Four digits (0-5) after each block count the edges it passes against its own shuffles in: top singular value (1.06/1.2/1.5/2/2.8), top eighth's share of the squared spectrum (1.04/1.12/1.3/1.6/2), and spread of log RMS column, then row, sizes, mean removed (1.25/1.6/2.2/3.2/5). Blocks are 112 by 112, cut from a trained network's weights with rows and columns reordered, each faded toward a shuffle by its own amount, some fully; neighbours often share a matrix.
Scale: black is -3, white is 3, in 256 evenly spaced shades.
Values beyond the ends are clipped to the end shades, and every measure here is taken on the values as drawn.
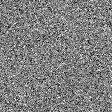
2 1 0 0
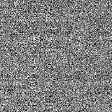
2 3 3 1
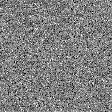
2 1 1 0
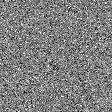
0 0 0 0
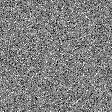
0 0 0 0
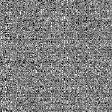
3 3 3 2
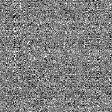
3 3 3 1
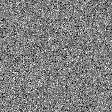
0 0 0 0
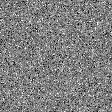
0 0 0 0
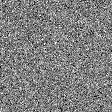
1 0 0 0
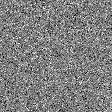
0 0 0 0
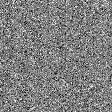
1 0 0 0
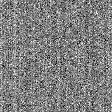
3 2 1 1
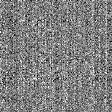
3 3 1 2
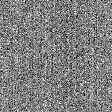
2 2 0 1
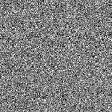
3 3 0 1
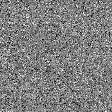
1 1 1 0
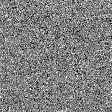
0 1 1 0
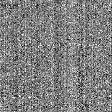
3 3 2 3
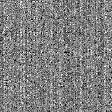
3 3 1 2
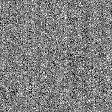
2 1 0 1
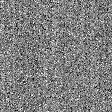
2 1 0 0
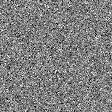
1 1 0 0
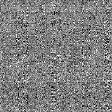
3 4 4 2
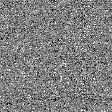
2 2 2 1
